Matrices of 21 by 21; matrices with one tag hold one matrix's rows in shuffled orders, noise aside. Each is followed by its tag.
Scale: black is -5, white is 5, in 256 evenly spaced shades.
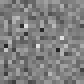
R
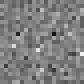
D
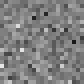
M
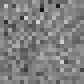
R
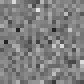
D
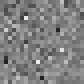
R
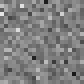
M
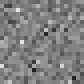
M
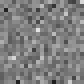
D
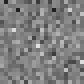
D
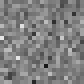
M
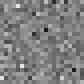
M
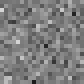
M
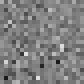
R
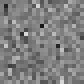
R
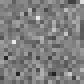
D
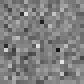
R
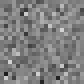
R
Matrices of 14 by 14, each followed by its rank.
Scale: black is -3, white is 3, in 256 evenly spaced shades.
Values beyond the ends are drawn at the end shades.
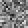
full rank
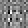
two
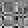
two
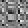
two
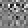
two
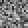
full rank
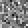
full rank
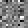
two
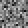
full rank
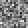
full rank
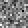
full rank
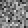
full rank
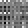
two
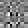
two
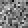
full rank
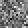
full rank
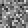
full rank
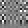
two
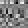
two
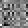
two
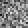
full rank
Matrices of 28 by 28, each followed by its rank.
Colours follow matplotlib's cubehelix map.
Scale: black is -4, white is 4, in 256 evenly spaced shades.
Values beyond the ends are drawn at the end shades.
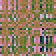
three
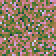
full rank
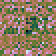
five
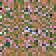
five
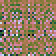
three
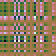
one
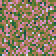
full rank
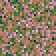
full rank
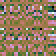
three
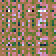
three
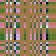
one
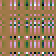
one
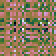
three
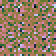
five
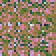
five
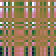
one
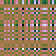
one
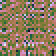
five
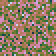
full rank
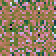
five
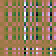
one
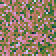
full rank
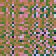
three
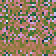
five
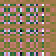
one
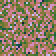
full rank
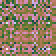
three
